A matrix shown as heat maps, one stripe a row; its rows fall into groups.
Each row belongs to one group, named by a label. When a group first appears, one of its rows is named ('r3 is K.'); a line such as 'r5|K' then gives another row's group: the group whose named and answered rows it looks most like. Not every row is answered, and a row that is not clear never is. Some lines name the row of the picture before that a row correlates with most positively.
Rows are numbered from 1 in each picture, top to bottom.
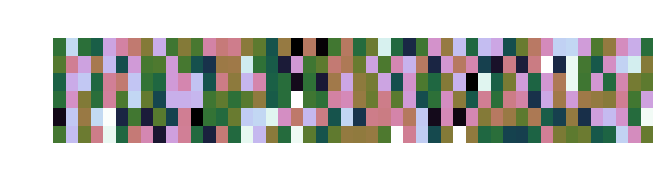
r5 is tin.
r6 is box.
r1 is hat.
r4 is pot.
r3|pot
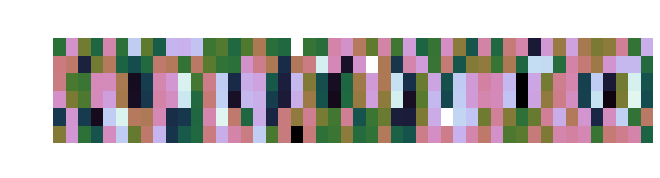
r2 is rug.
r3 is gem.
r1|pot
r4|gem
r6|hat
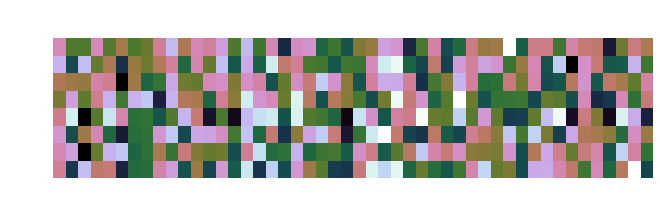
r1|gem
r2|gem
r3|box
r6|gem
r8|gem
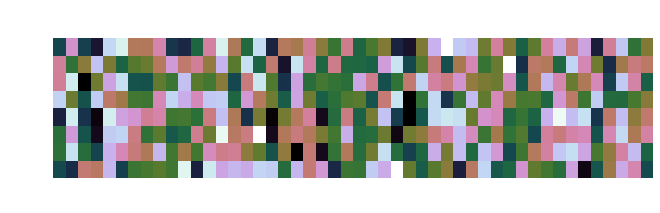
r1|hat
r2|gem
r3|rug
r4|gem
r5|hat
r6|hat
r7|hat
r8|tin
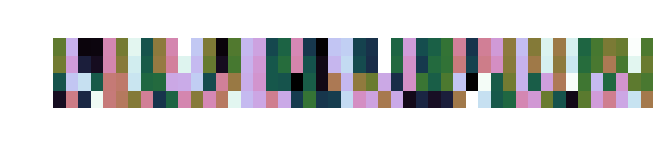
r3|pot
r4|tin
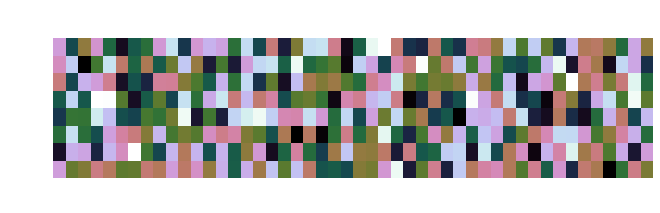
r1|gem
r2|rug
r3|gem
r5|tin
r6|hat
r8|gem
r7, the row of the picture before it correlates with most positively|3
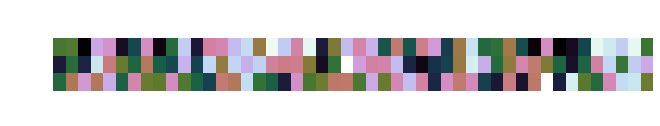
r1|tin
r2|tin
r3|box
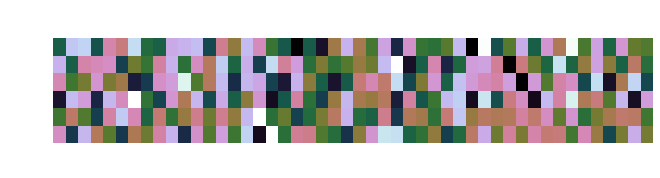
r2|gem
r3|gem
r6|gem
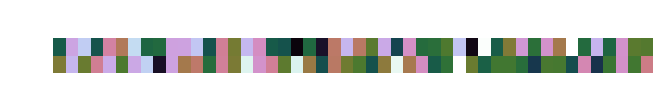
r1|pot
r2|box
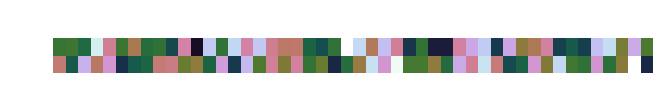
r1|tin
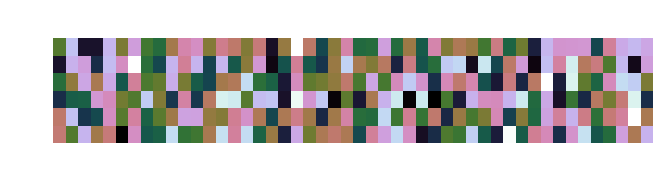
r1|hat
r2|pot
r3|box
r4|tin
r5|hat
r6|box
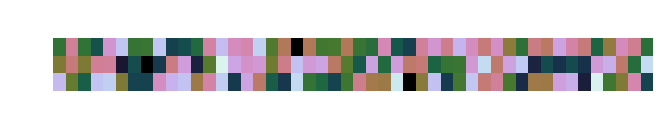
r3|gem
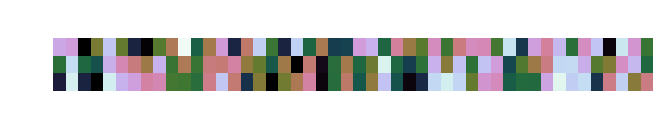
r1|rug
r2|hat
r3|hat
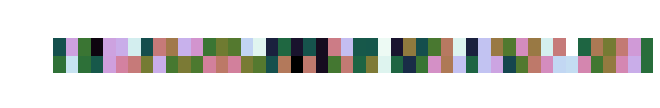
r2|hat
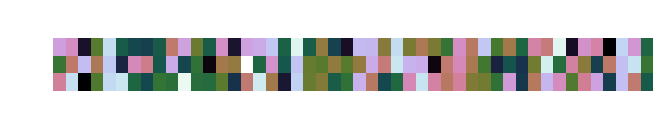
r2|box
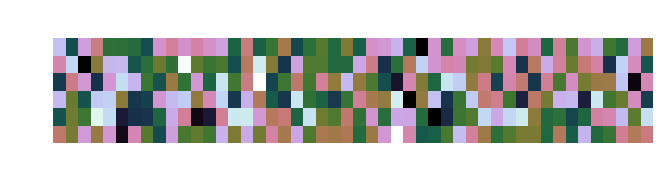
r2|rug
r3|pot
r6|box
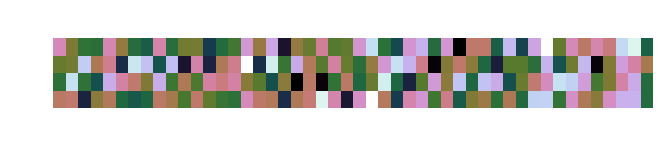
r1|rug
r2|box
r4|rug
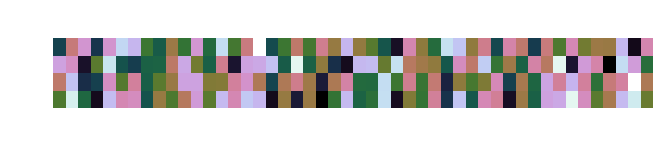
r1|pot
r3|hat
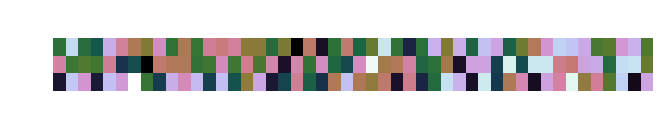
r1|hat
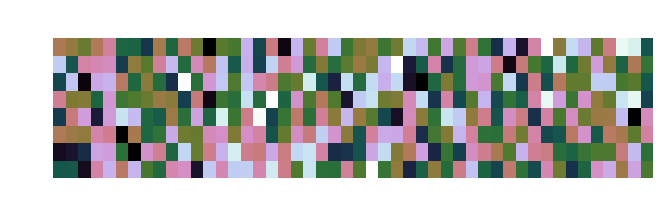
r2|gem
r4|rug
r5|pot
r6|box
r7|tin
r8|tin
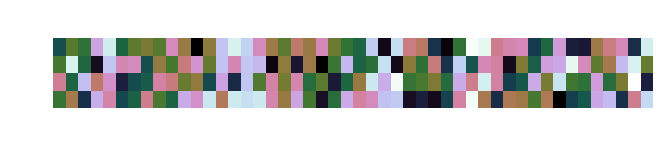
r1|tin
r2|hat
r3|gem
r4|tin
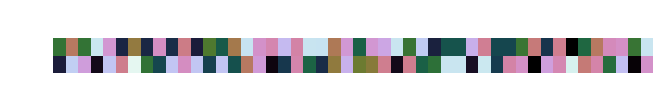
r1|tin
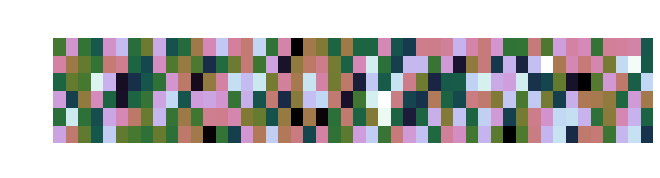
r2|rug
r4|gem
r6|rug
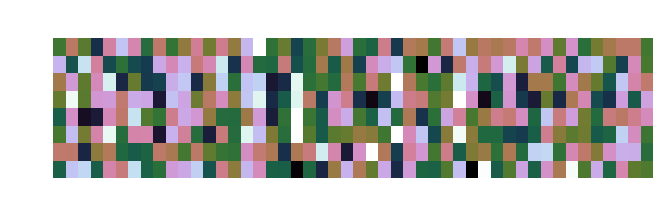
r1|pot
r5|pot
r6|box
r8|pot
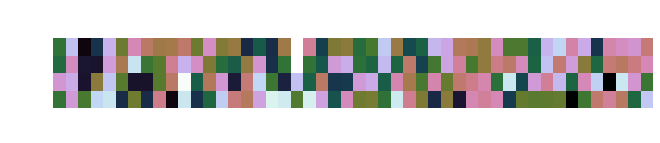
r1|hat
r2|pot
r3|rug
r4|tin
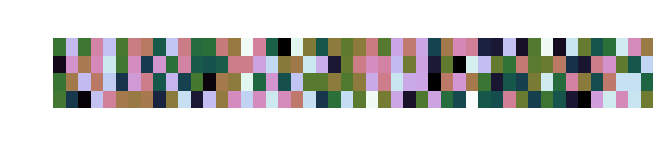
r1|box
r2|tin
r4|tin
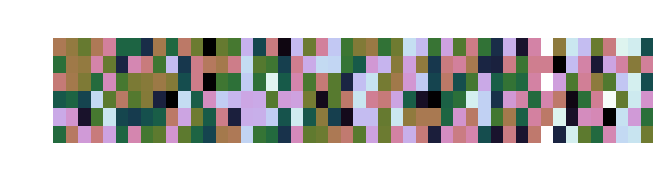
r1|rug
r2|box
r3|rug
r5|rug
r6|box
